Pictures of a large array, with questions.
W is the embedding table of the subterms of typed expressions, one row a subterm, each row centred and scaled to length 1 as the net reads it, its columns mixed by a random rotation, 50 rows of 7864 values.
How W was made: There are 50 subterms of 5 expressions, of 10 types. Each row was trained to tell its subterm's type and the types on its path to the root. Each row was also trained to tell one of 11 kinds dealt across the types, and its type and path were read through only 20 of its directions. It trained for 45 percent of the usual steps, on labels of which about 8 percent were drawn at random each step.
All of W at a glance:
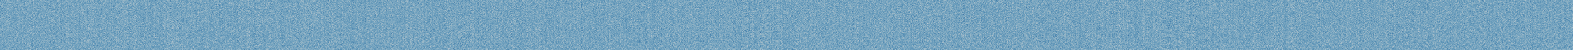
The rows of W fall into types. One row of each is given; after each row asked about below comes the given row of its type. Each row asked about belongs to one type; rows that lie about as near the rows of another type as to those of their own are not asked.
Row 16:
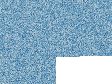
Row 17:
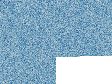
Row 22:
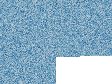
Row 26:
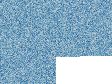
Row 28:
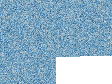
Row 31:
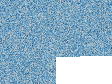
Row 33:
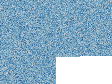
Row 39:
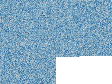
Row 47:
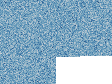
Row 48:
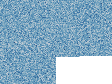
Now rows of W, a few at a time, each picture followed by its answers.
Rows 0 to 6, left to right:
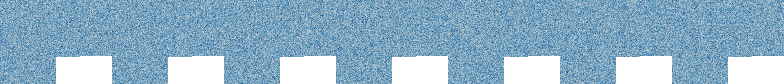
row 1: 33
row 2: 47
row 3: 16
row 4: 28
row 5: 17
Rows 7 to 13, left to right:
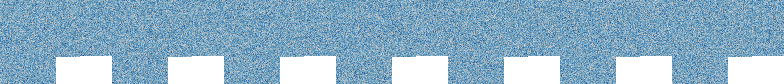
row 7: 28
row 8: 39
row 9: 16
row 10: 47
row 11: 31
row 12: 39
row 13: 31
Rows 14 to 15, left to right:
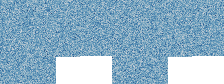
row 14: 26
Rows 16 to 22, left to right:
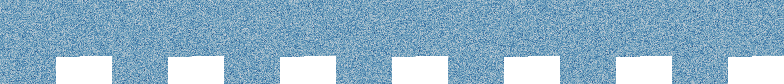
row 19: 39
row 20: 17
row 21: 39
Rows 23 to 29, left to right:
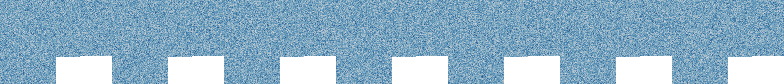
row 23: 28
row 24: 31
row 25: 33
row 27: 28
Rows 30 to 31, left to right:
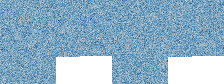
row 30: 16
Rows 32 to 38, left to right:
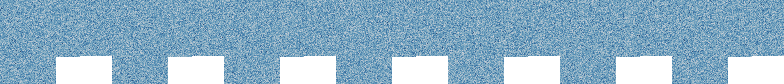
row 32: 22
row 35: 31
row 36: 31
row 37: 33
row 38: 22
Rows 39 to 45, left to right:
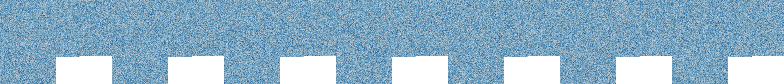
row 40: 33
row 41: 28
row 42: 39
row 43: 47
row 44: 26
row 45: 33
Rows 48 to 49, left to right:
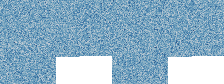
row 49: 26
